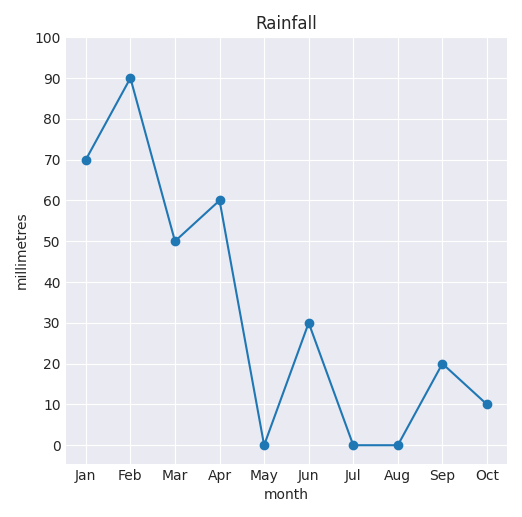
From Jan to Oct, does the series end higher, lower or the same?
lower
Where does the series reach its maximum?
Feb
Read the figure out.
Title: Rainfall
x-axis: month, ticks Jan Feb Mar Apr May Jun Jul Aug Sep Oct
y-axis: millimetres, ticks 0 10 20 30 40 50 60 70 80 90 100
Values:
70 90 50 60 0 30 0 0 20 10
